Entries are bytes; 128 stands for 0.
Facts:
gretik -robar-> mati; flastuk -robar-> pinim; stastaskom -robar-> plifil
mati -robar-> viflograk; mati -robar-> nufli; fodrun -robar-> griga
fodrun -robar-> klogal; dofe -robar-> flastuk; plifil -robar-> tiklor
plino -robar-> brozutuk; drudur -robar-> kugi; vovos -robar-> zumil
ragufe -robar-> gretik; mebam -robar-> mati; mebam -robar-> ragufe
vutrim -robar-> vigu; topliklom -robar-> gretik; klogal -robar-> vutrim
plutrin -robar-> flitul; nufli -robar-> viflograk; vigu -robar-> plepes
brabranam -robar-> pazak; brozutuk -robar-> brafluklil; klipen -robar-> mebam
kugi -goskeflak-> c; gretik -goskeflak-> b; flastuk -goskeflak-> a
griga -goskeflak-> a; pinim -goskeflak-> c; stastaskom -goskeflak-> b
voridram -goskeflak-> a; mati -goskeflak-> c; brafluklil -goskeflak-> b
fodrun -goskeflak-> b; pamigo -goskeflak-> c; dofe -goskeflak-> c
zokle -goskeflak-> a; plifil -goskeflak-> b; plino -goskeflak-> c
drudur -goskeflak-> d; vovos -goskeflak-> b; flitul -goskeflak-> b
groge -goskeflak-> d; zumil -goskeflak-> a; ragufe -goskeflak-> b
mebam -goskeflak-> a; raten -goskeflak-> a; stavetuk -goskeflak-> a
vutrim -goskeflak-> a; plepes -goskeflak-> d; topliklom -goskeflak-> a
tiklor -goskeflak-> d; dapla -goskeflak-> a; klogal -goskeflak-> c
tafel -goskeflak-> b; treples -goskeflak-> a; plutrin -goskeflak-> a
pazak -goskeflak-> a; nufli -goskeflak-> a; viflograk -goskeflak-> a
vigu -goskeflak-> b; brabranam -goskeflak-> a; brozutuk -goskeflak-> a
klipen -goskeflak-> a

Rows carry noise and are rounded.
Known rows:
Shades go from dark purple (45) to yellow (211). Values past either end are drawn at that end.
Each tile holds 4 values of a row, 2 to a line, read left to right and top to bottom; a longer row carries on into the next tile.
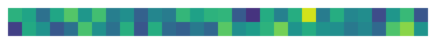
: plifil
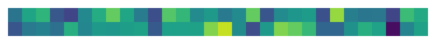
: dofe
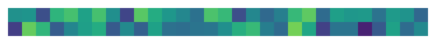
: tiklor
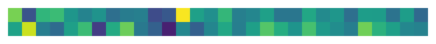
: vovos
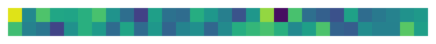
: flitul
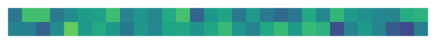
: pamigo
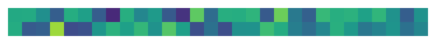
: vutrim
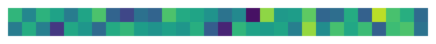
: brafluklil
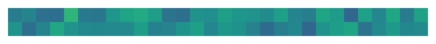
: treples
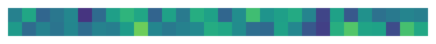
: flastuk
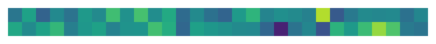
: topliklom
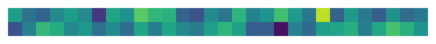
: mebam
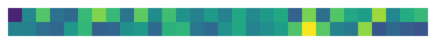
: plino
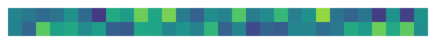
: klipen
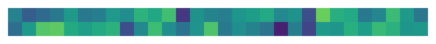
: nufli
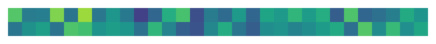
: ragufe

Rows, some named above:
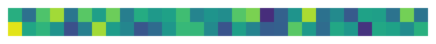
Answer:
drudur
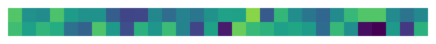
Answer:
plepes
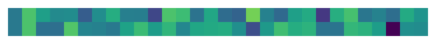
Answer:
pinim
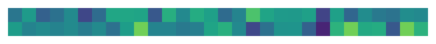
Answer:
flastuk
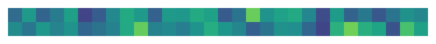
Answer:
flastuk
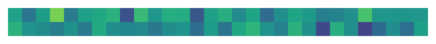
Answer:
groge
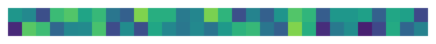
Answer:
tiklor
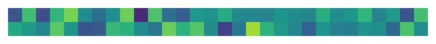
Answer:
griga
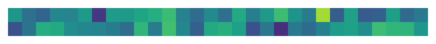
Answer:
mebam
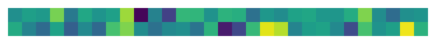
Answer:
fodrun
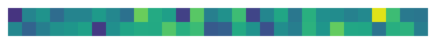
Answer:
brozutuk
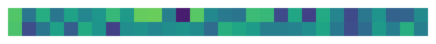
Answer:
plutrin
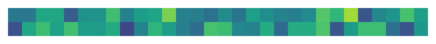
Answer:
mati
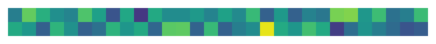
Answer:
klogal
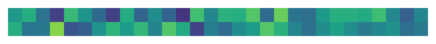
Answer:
vutrim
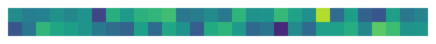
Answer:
mebam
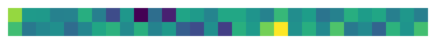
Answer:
vigu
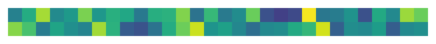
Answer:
kugi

